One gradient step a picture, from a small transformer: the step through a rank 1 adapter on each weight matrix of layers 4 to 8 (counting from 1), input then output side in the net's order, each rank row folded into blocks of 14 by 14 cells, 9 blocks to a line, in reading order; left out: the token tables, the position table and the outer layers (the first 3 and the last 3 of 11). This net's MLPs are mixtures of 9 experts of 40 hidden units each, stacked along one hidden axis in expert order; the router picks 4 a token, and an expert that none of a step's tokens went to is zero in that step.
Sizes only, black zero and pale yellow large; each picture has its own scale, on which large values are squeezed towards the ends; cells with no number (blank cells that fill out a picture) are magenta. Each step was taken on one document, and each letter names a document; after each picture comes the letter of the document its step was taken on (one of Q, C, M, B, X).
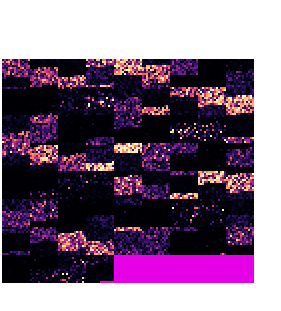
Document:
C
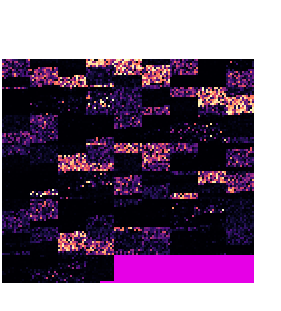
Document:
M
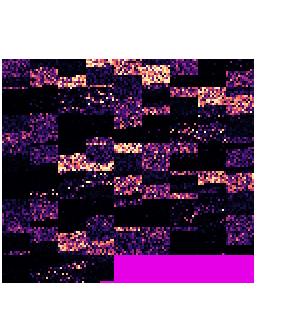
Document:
M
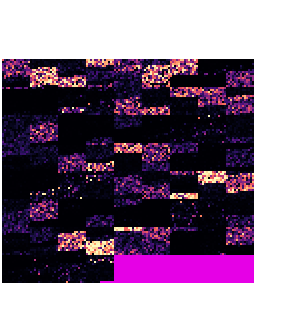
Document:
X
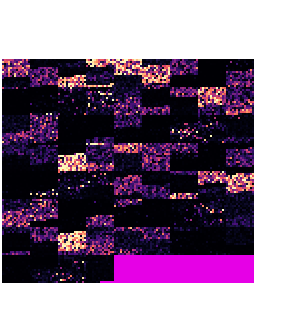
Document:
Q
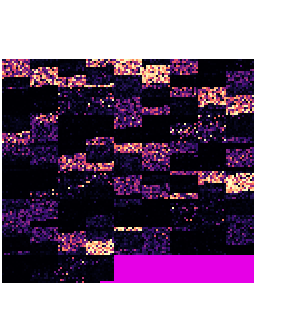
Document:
Q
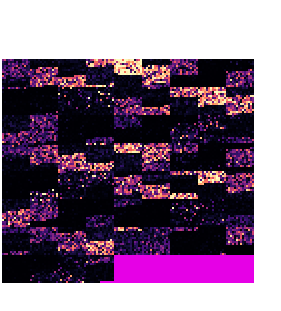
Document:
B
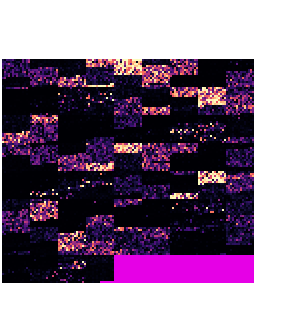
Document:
C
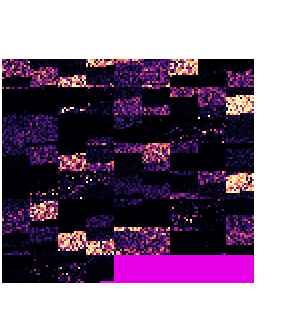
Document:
X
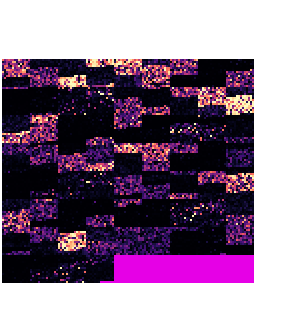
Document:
C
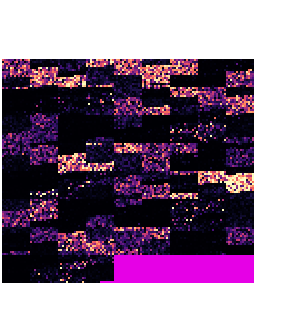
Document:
M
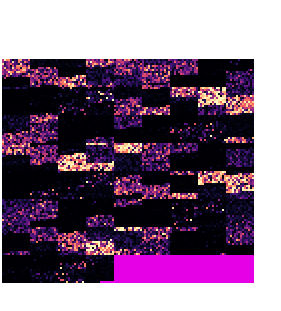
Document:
M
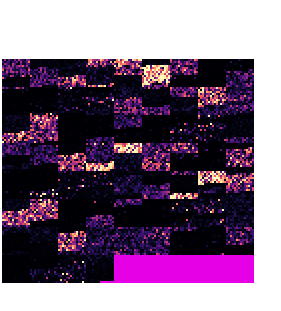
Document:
C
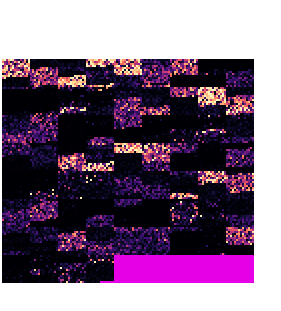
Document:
X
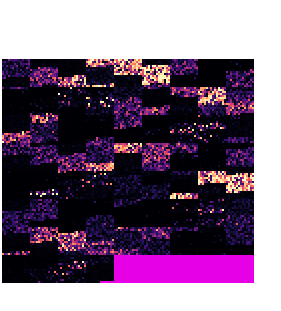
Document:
C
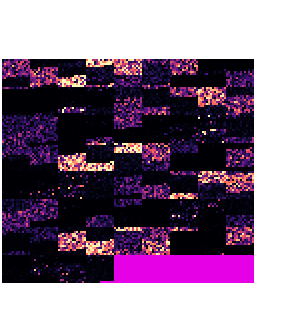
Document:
X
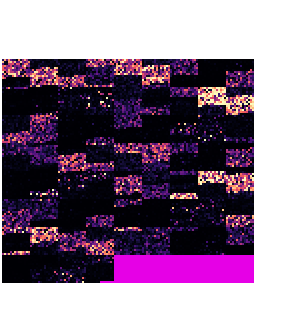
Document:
B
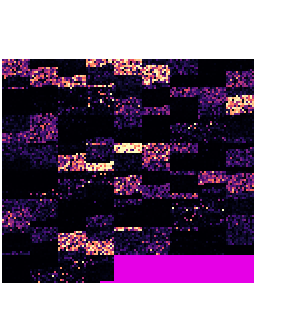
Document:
Q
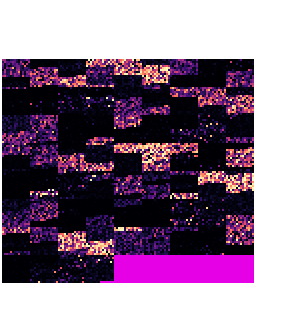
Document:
B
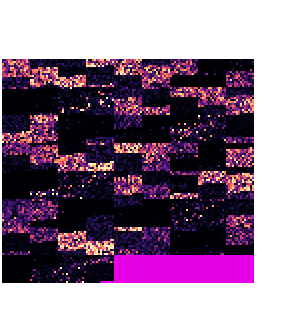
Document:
B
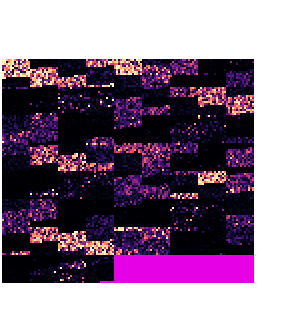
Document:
B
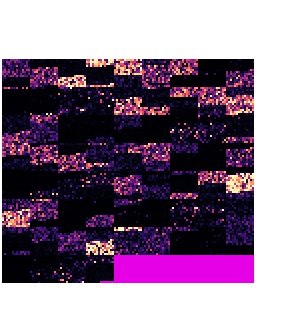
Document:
M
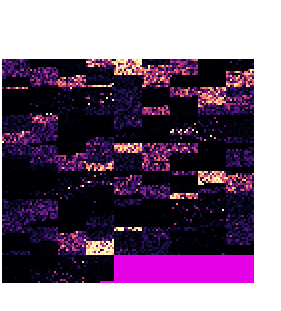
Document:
Q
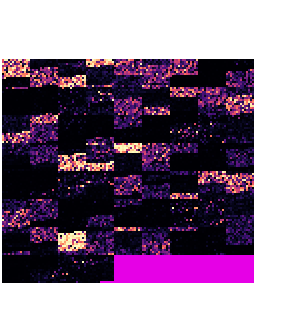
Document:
Q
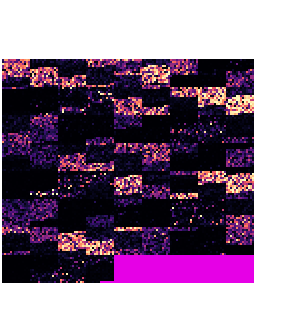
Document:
Q
